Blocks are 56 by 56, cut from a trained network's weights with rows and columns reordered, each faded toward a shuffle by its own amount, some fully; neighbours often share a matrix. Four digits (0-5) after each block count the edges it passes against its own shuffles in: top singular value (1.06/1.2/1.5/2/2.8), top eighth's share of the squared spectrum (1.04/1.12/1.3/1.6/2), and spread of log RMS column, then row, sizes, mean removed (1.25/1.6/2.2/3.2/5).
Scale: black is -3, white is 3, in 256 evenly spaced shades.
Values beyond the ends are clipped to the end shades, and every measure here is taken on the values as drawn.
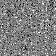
0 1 0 1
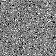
0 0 0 0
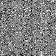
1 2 0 2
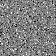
0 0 0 0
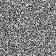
0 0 0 0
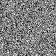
0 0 0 0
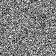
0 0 0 0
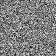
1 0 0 0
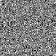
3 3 2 2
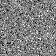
1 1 0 0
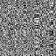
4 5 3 2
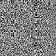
3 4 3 1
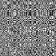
4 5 3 3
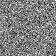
2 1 0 0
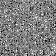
1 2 0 2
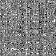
3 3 0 3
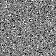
0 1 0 0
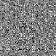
3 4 2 2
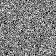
1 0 0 0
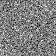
1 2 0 0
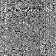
2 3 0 2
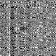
3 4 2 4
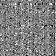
3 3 1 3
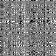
3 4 2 4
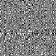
3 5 3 2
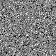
0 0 0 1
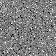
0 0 0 0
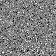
1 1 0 0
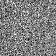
2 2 1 0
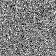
1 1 0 0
